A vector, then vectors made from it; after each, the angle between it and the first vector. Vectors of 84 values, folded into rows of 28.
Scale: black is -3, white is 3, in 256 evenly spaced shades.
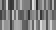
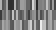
nearly parallel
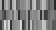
partly aligned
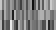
partly opposed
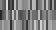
nearly parallel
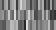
orthogonal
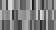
nearly opposite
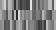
partly opposed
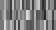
orthogonal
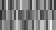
nearly parallel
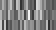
partly opposed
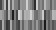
partly opposed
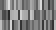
orthogonal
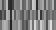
nearly parallel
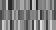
nearly parallel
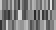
orthogonal
